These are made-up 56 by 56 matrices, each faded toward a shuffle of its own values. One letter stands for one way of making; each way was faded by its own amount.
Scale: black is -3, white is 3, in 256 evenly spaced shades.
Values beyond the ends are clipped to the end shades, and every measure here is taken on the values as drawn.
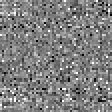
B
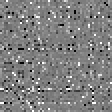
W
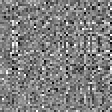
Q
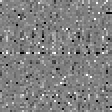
W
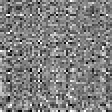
Q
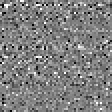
B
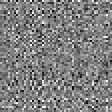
Q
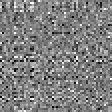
Q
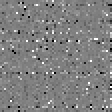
W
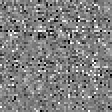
B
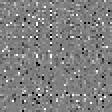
W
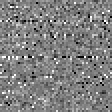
B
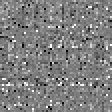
W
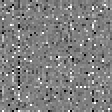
W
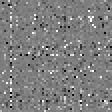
W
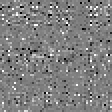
W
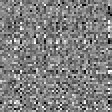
Q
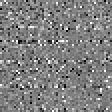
B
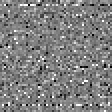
B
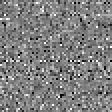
B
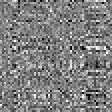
Q
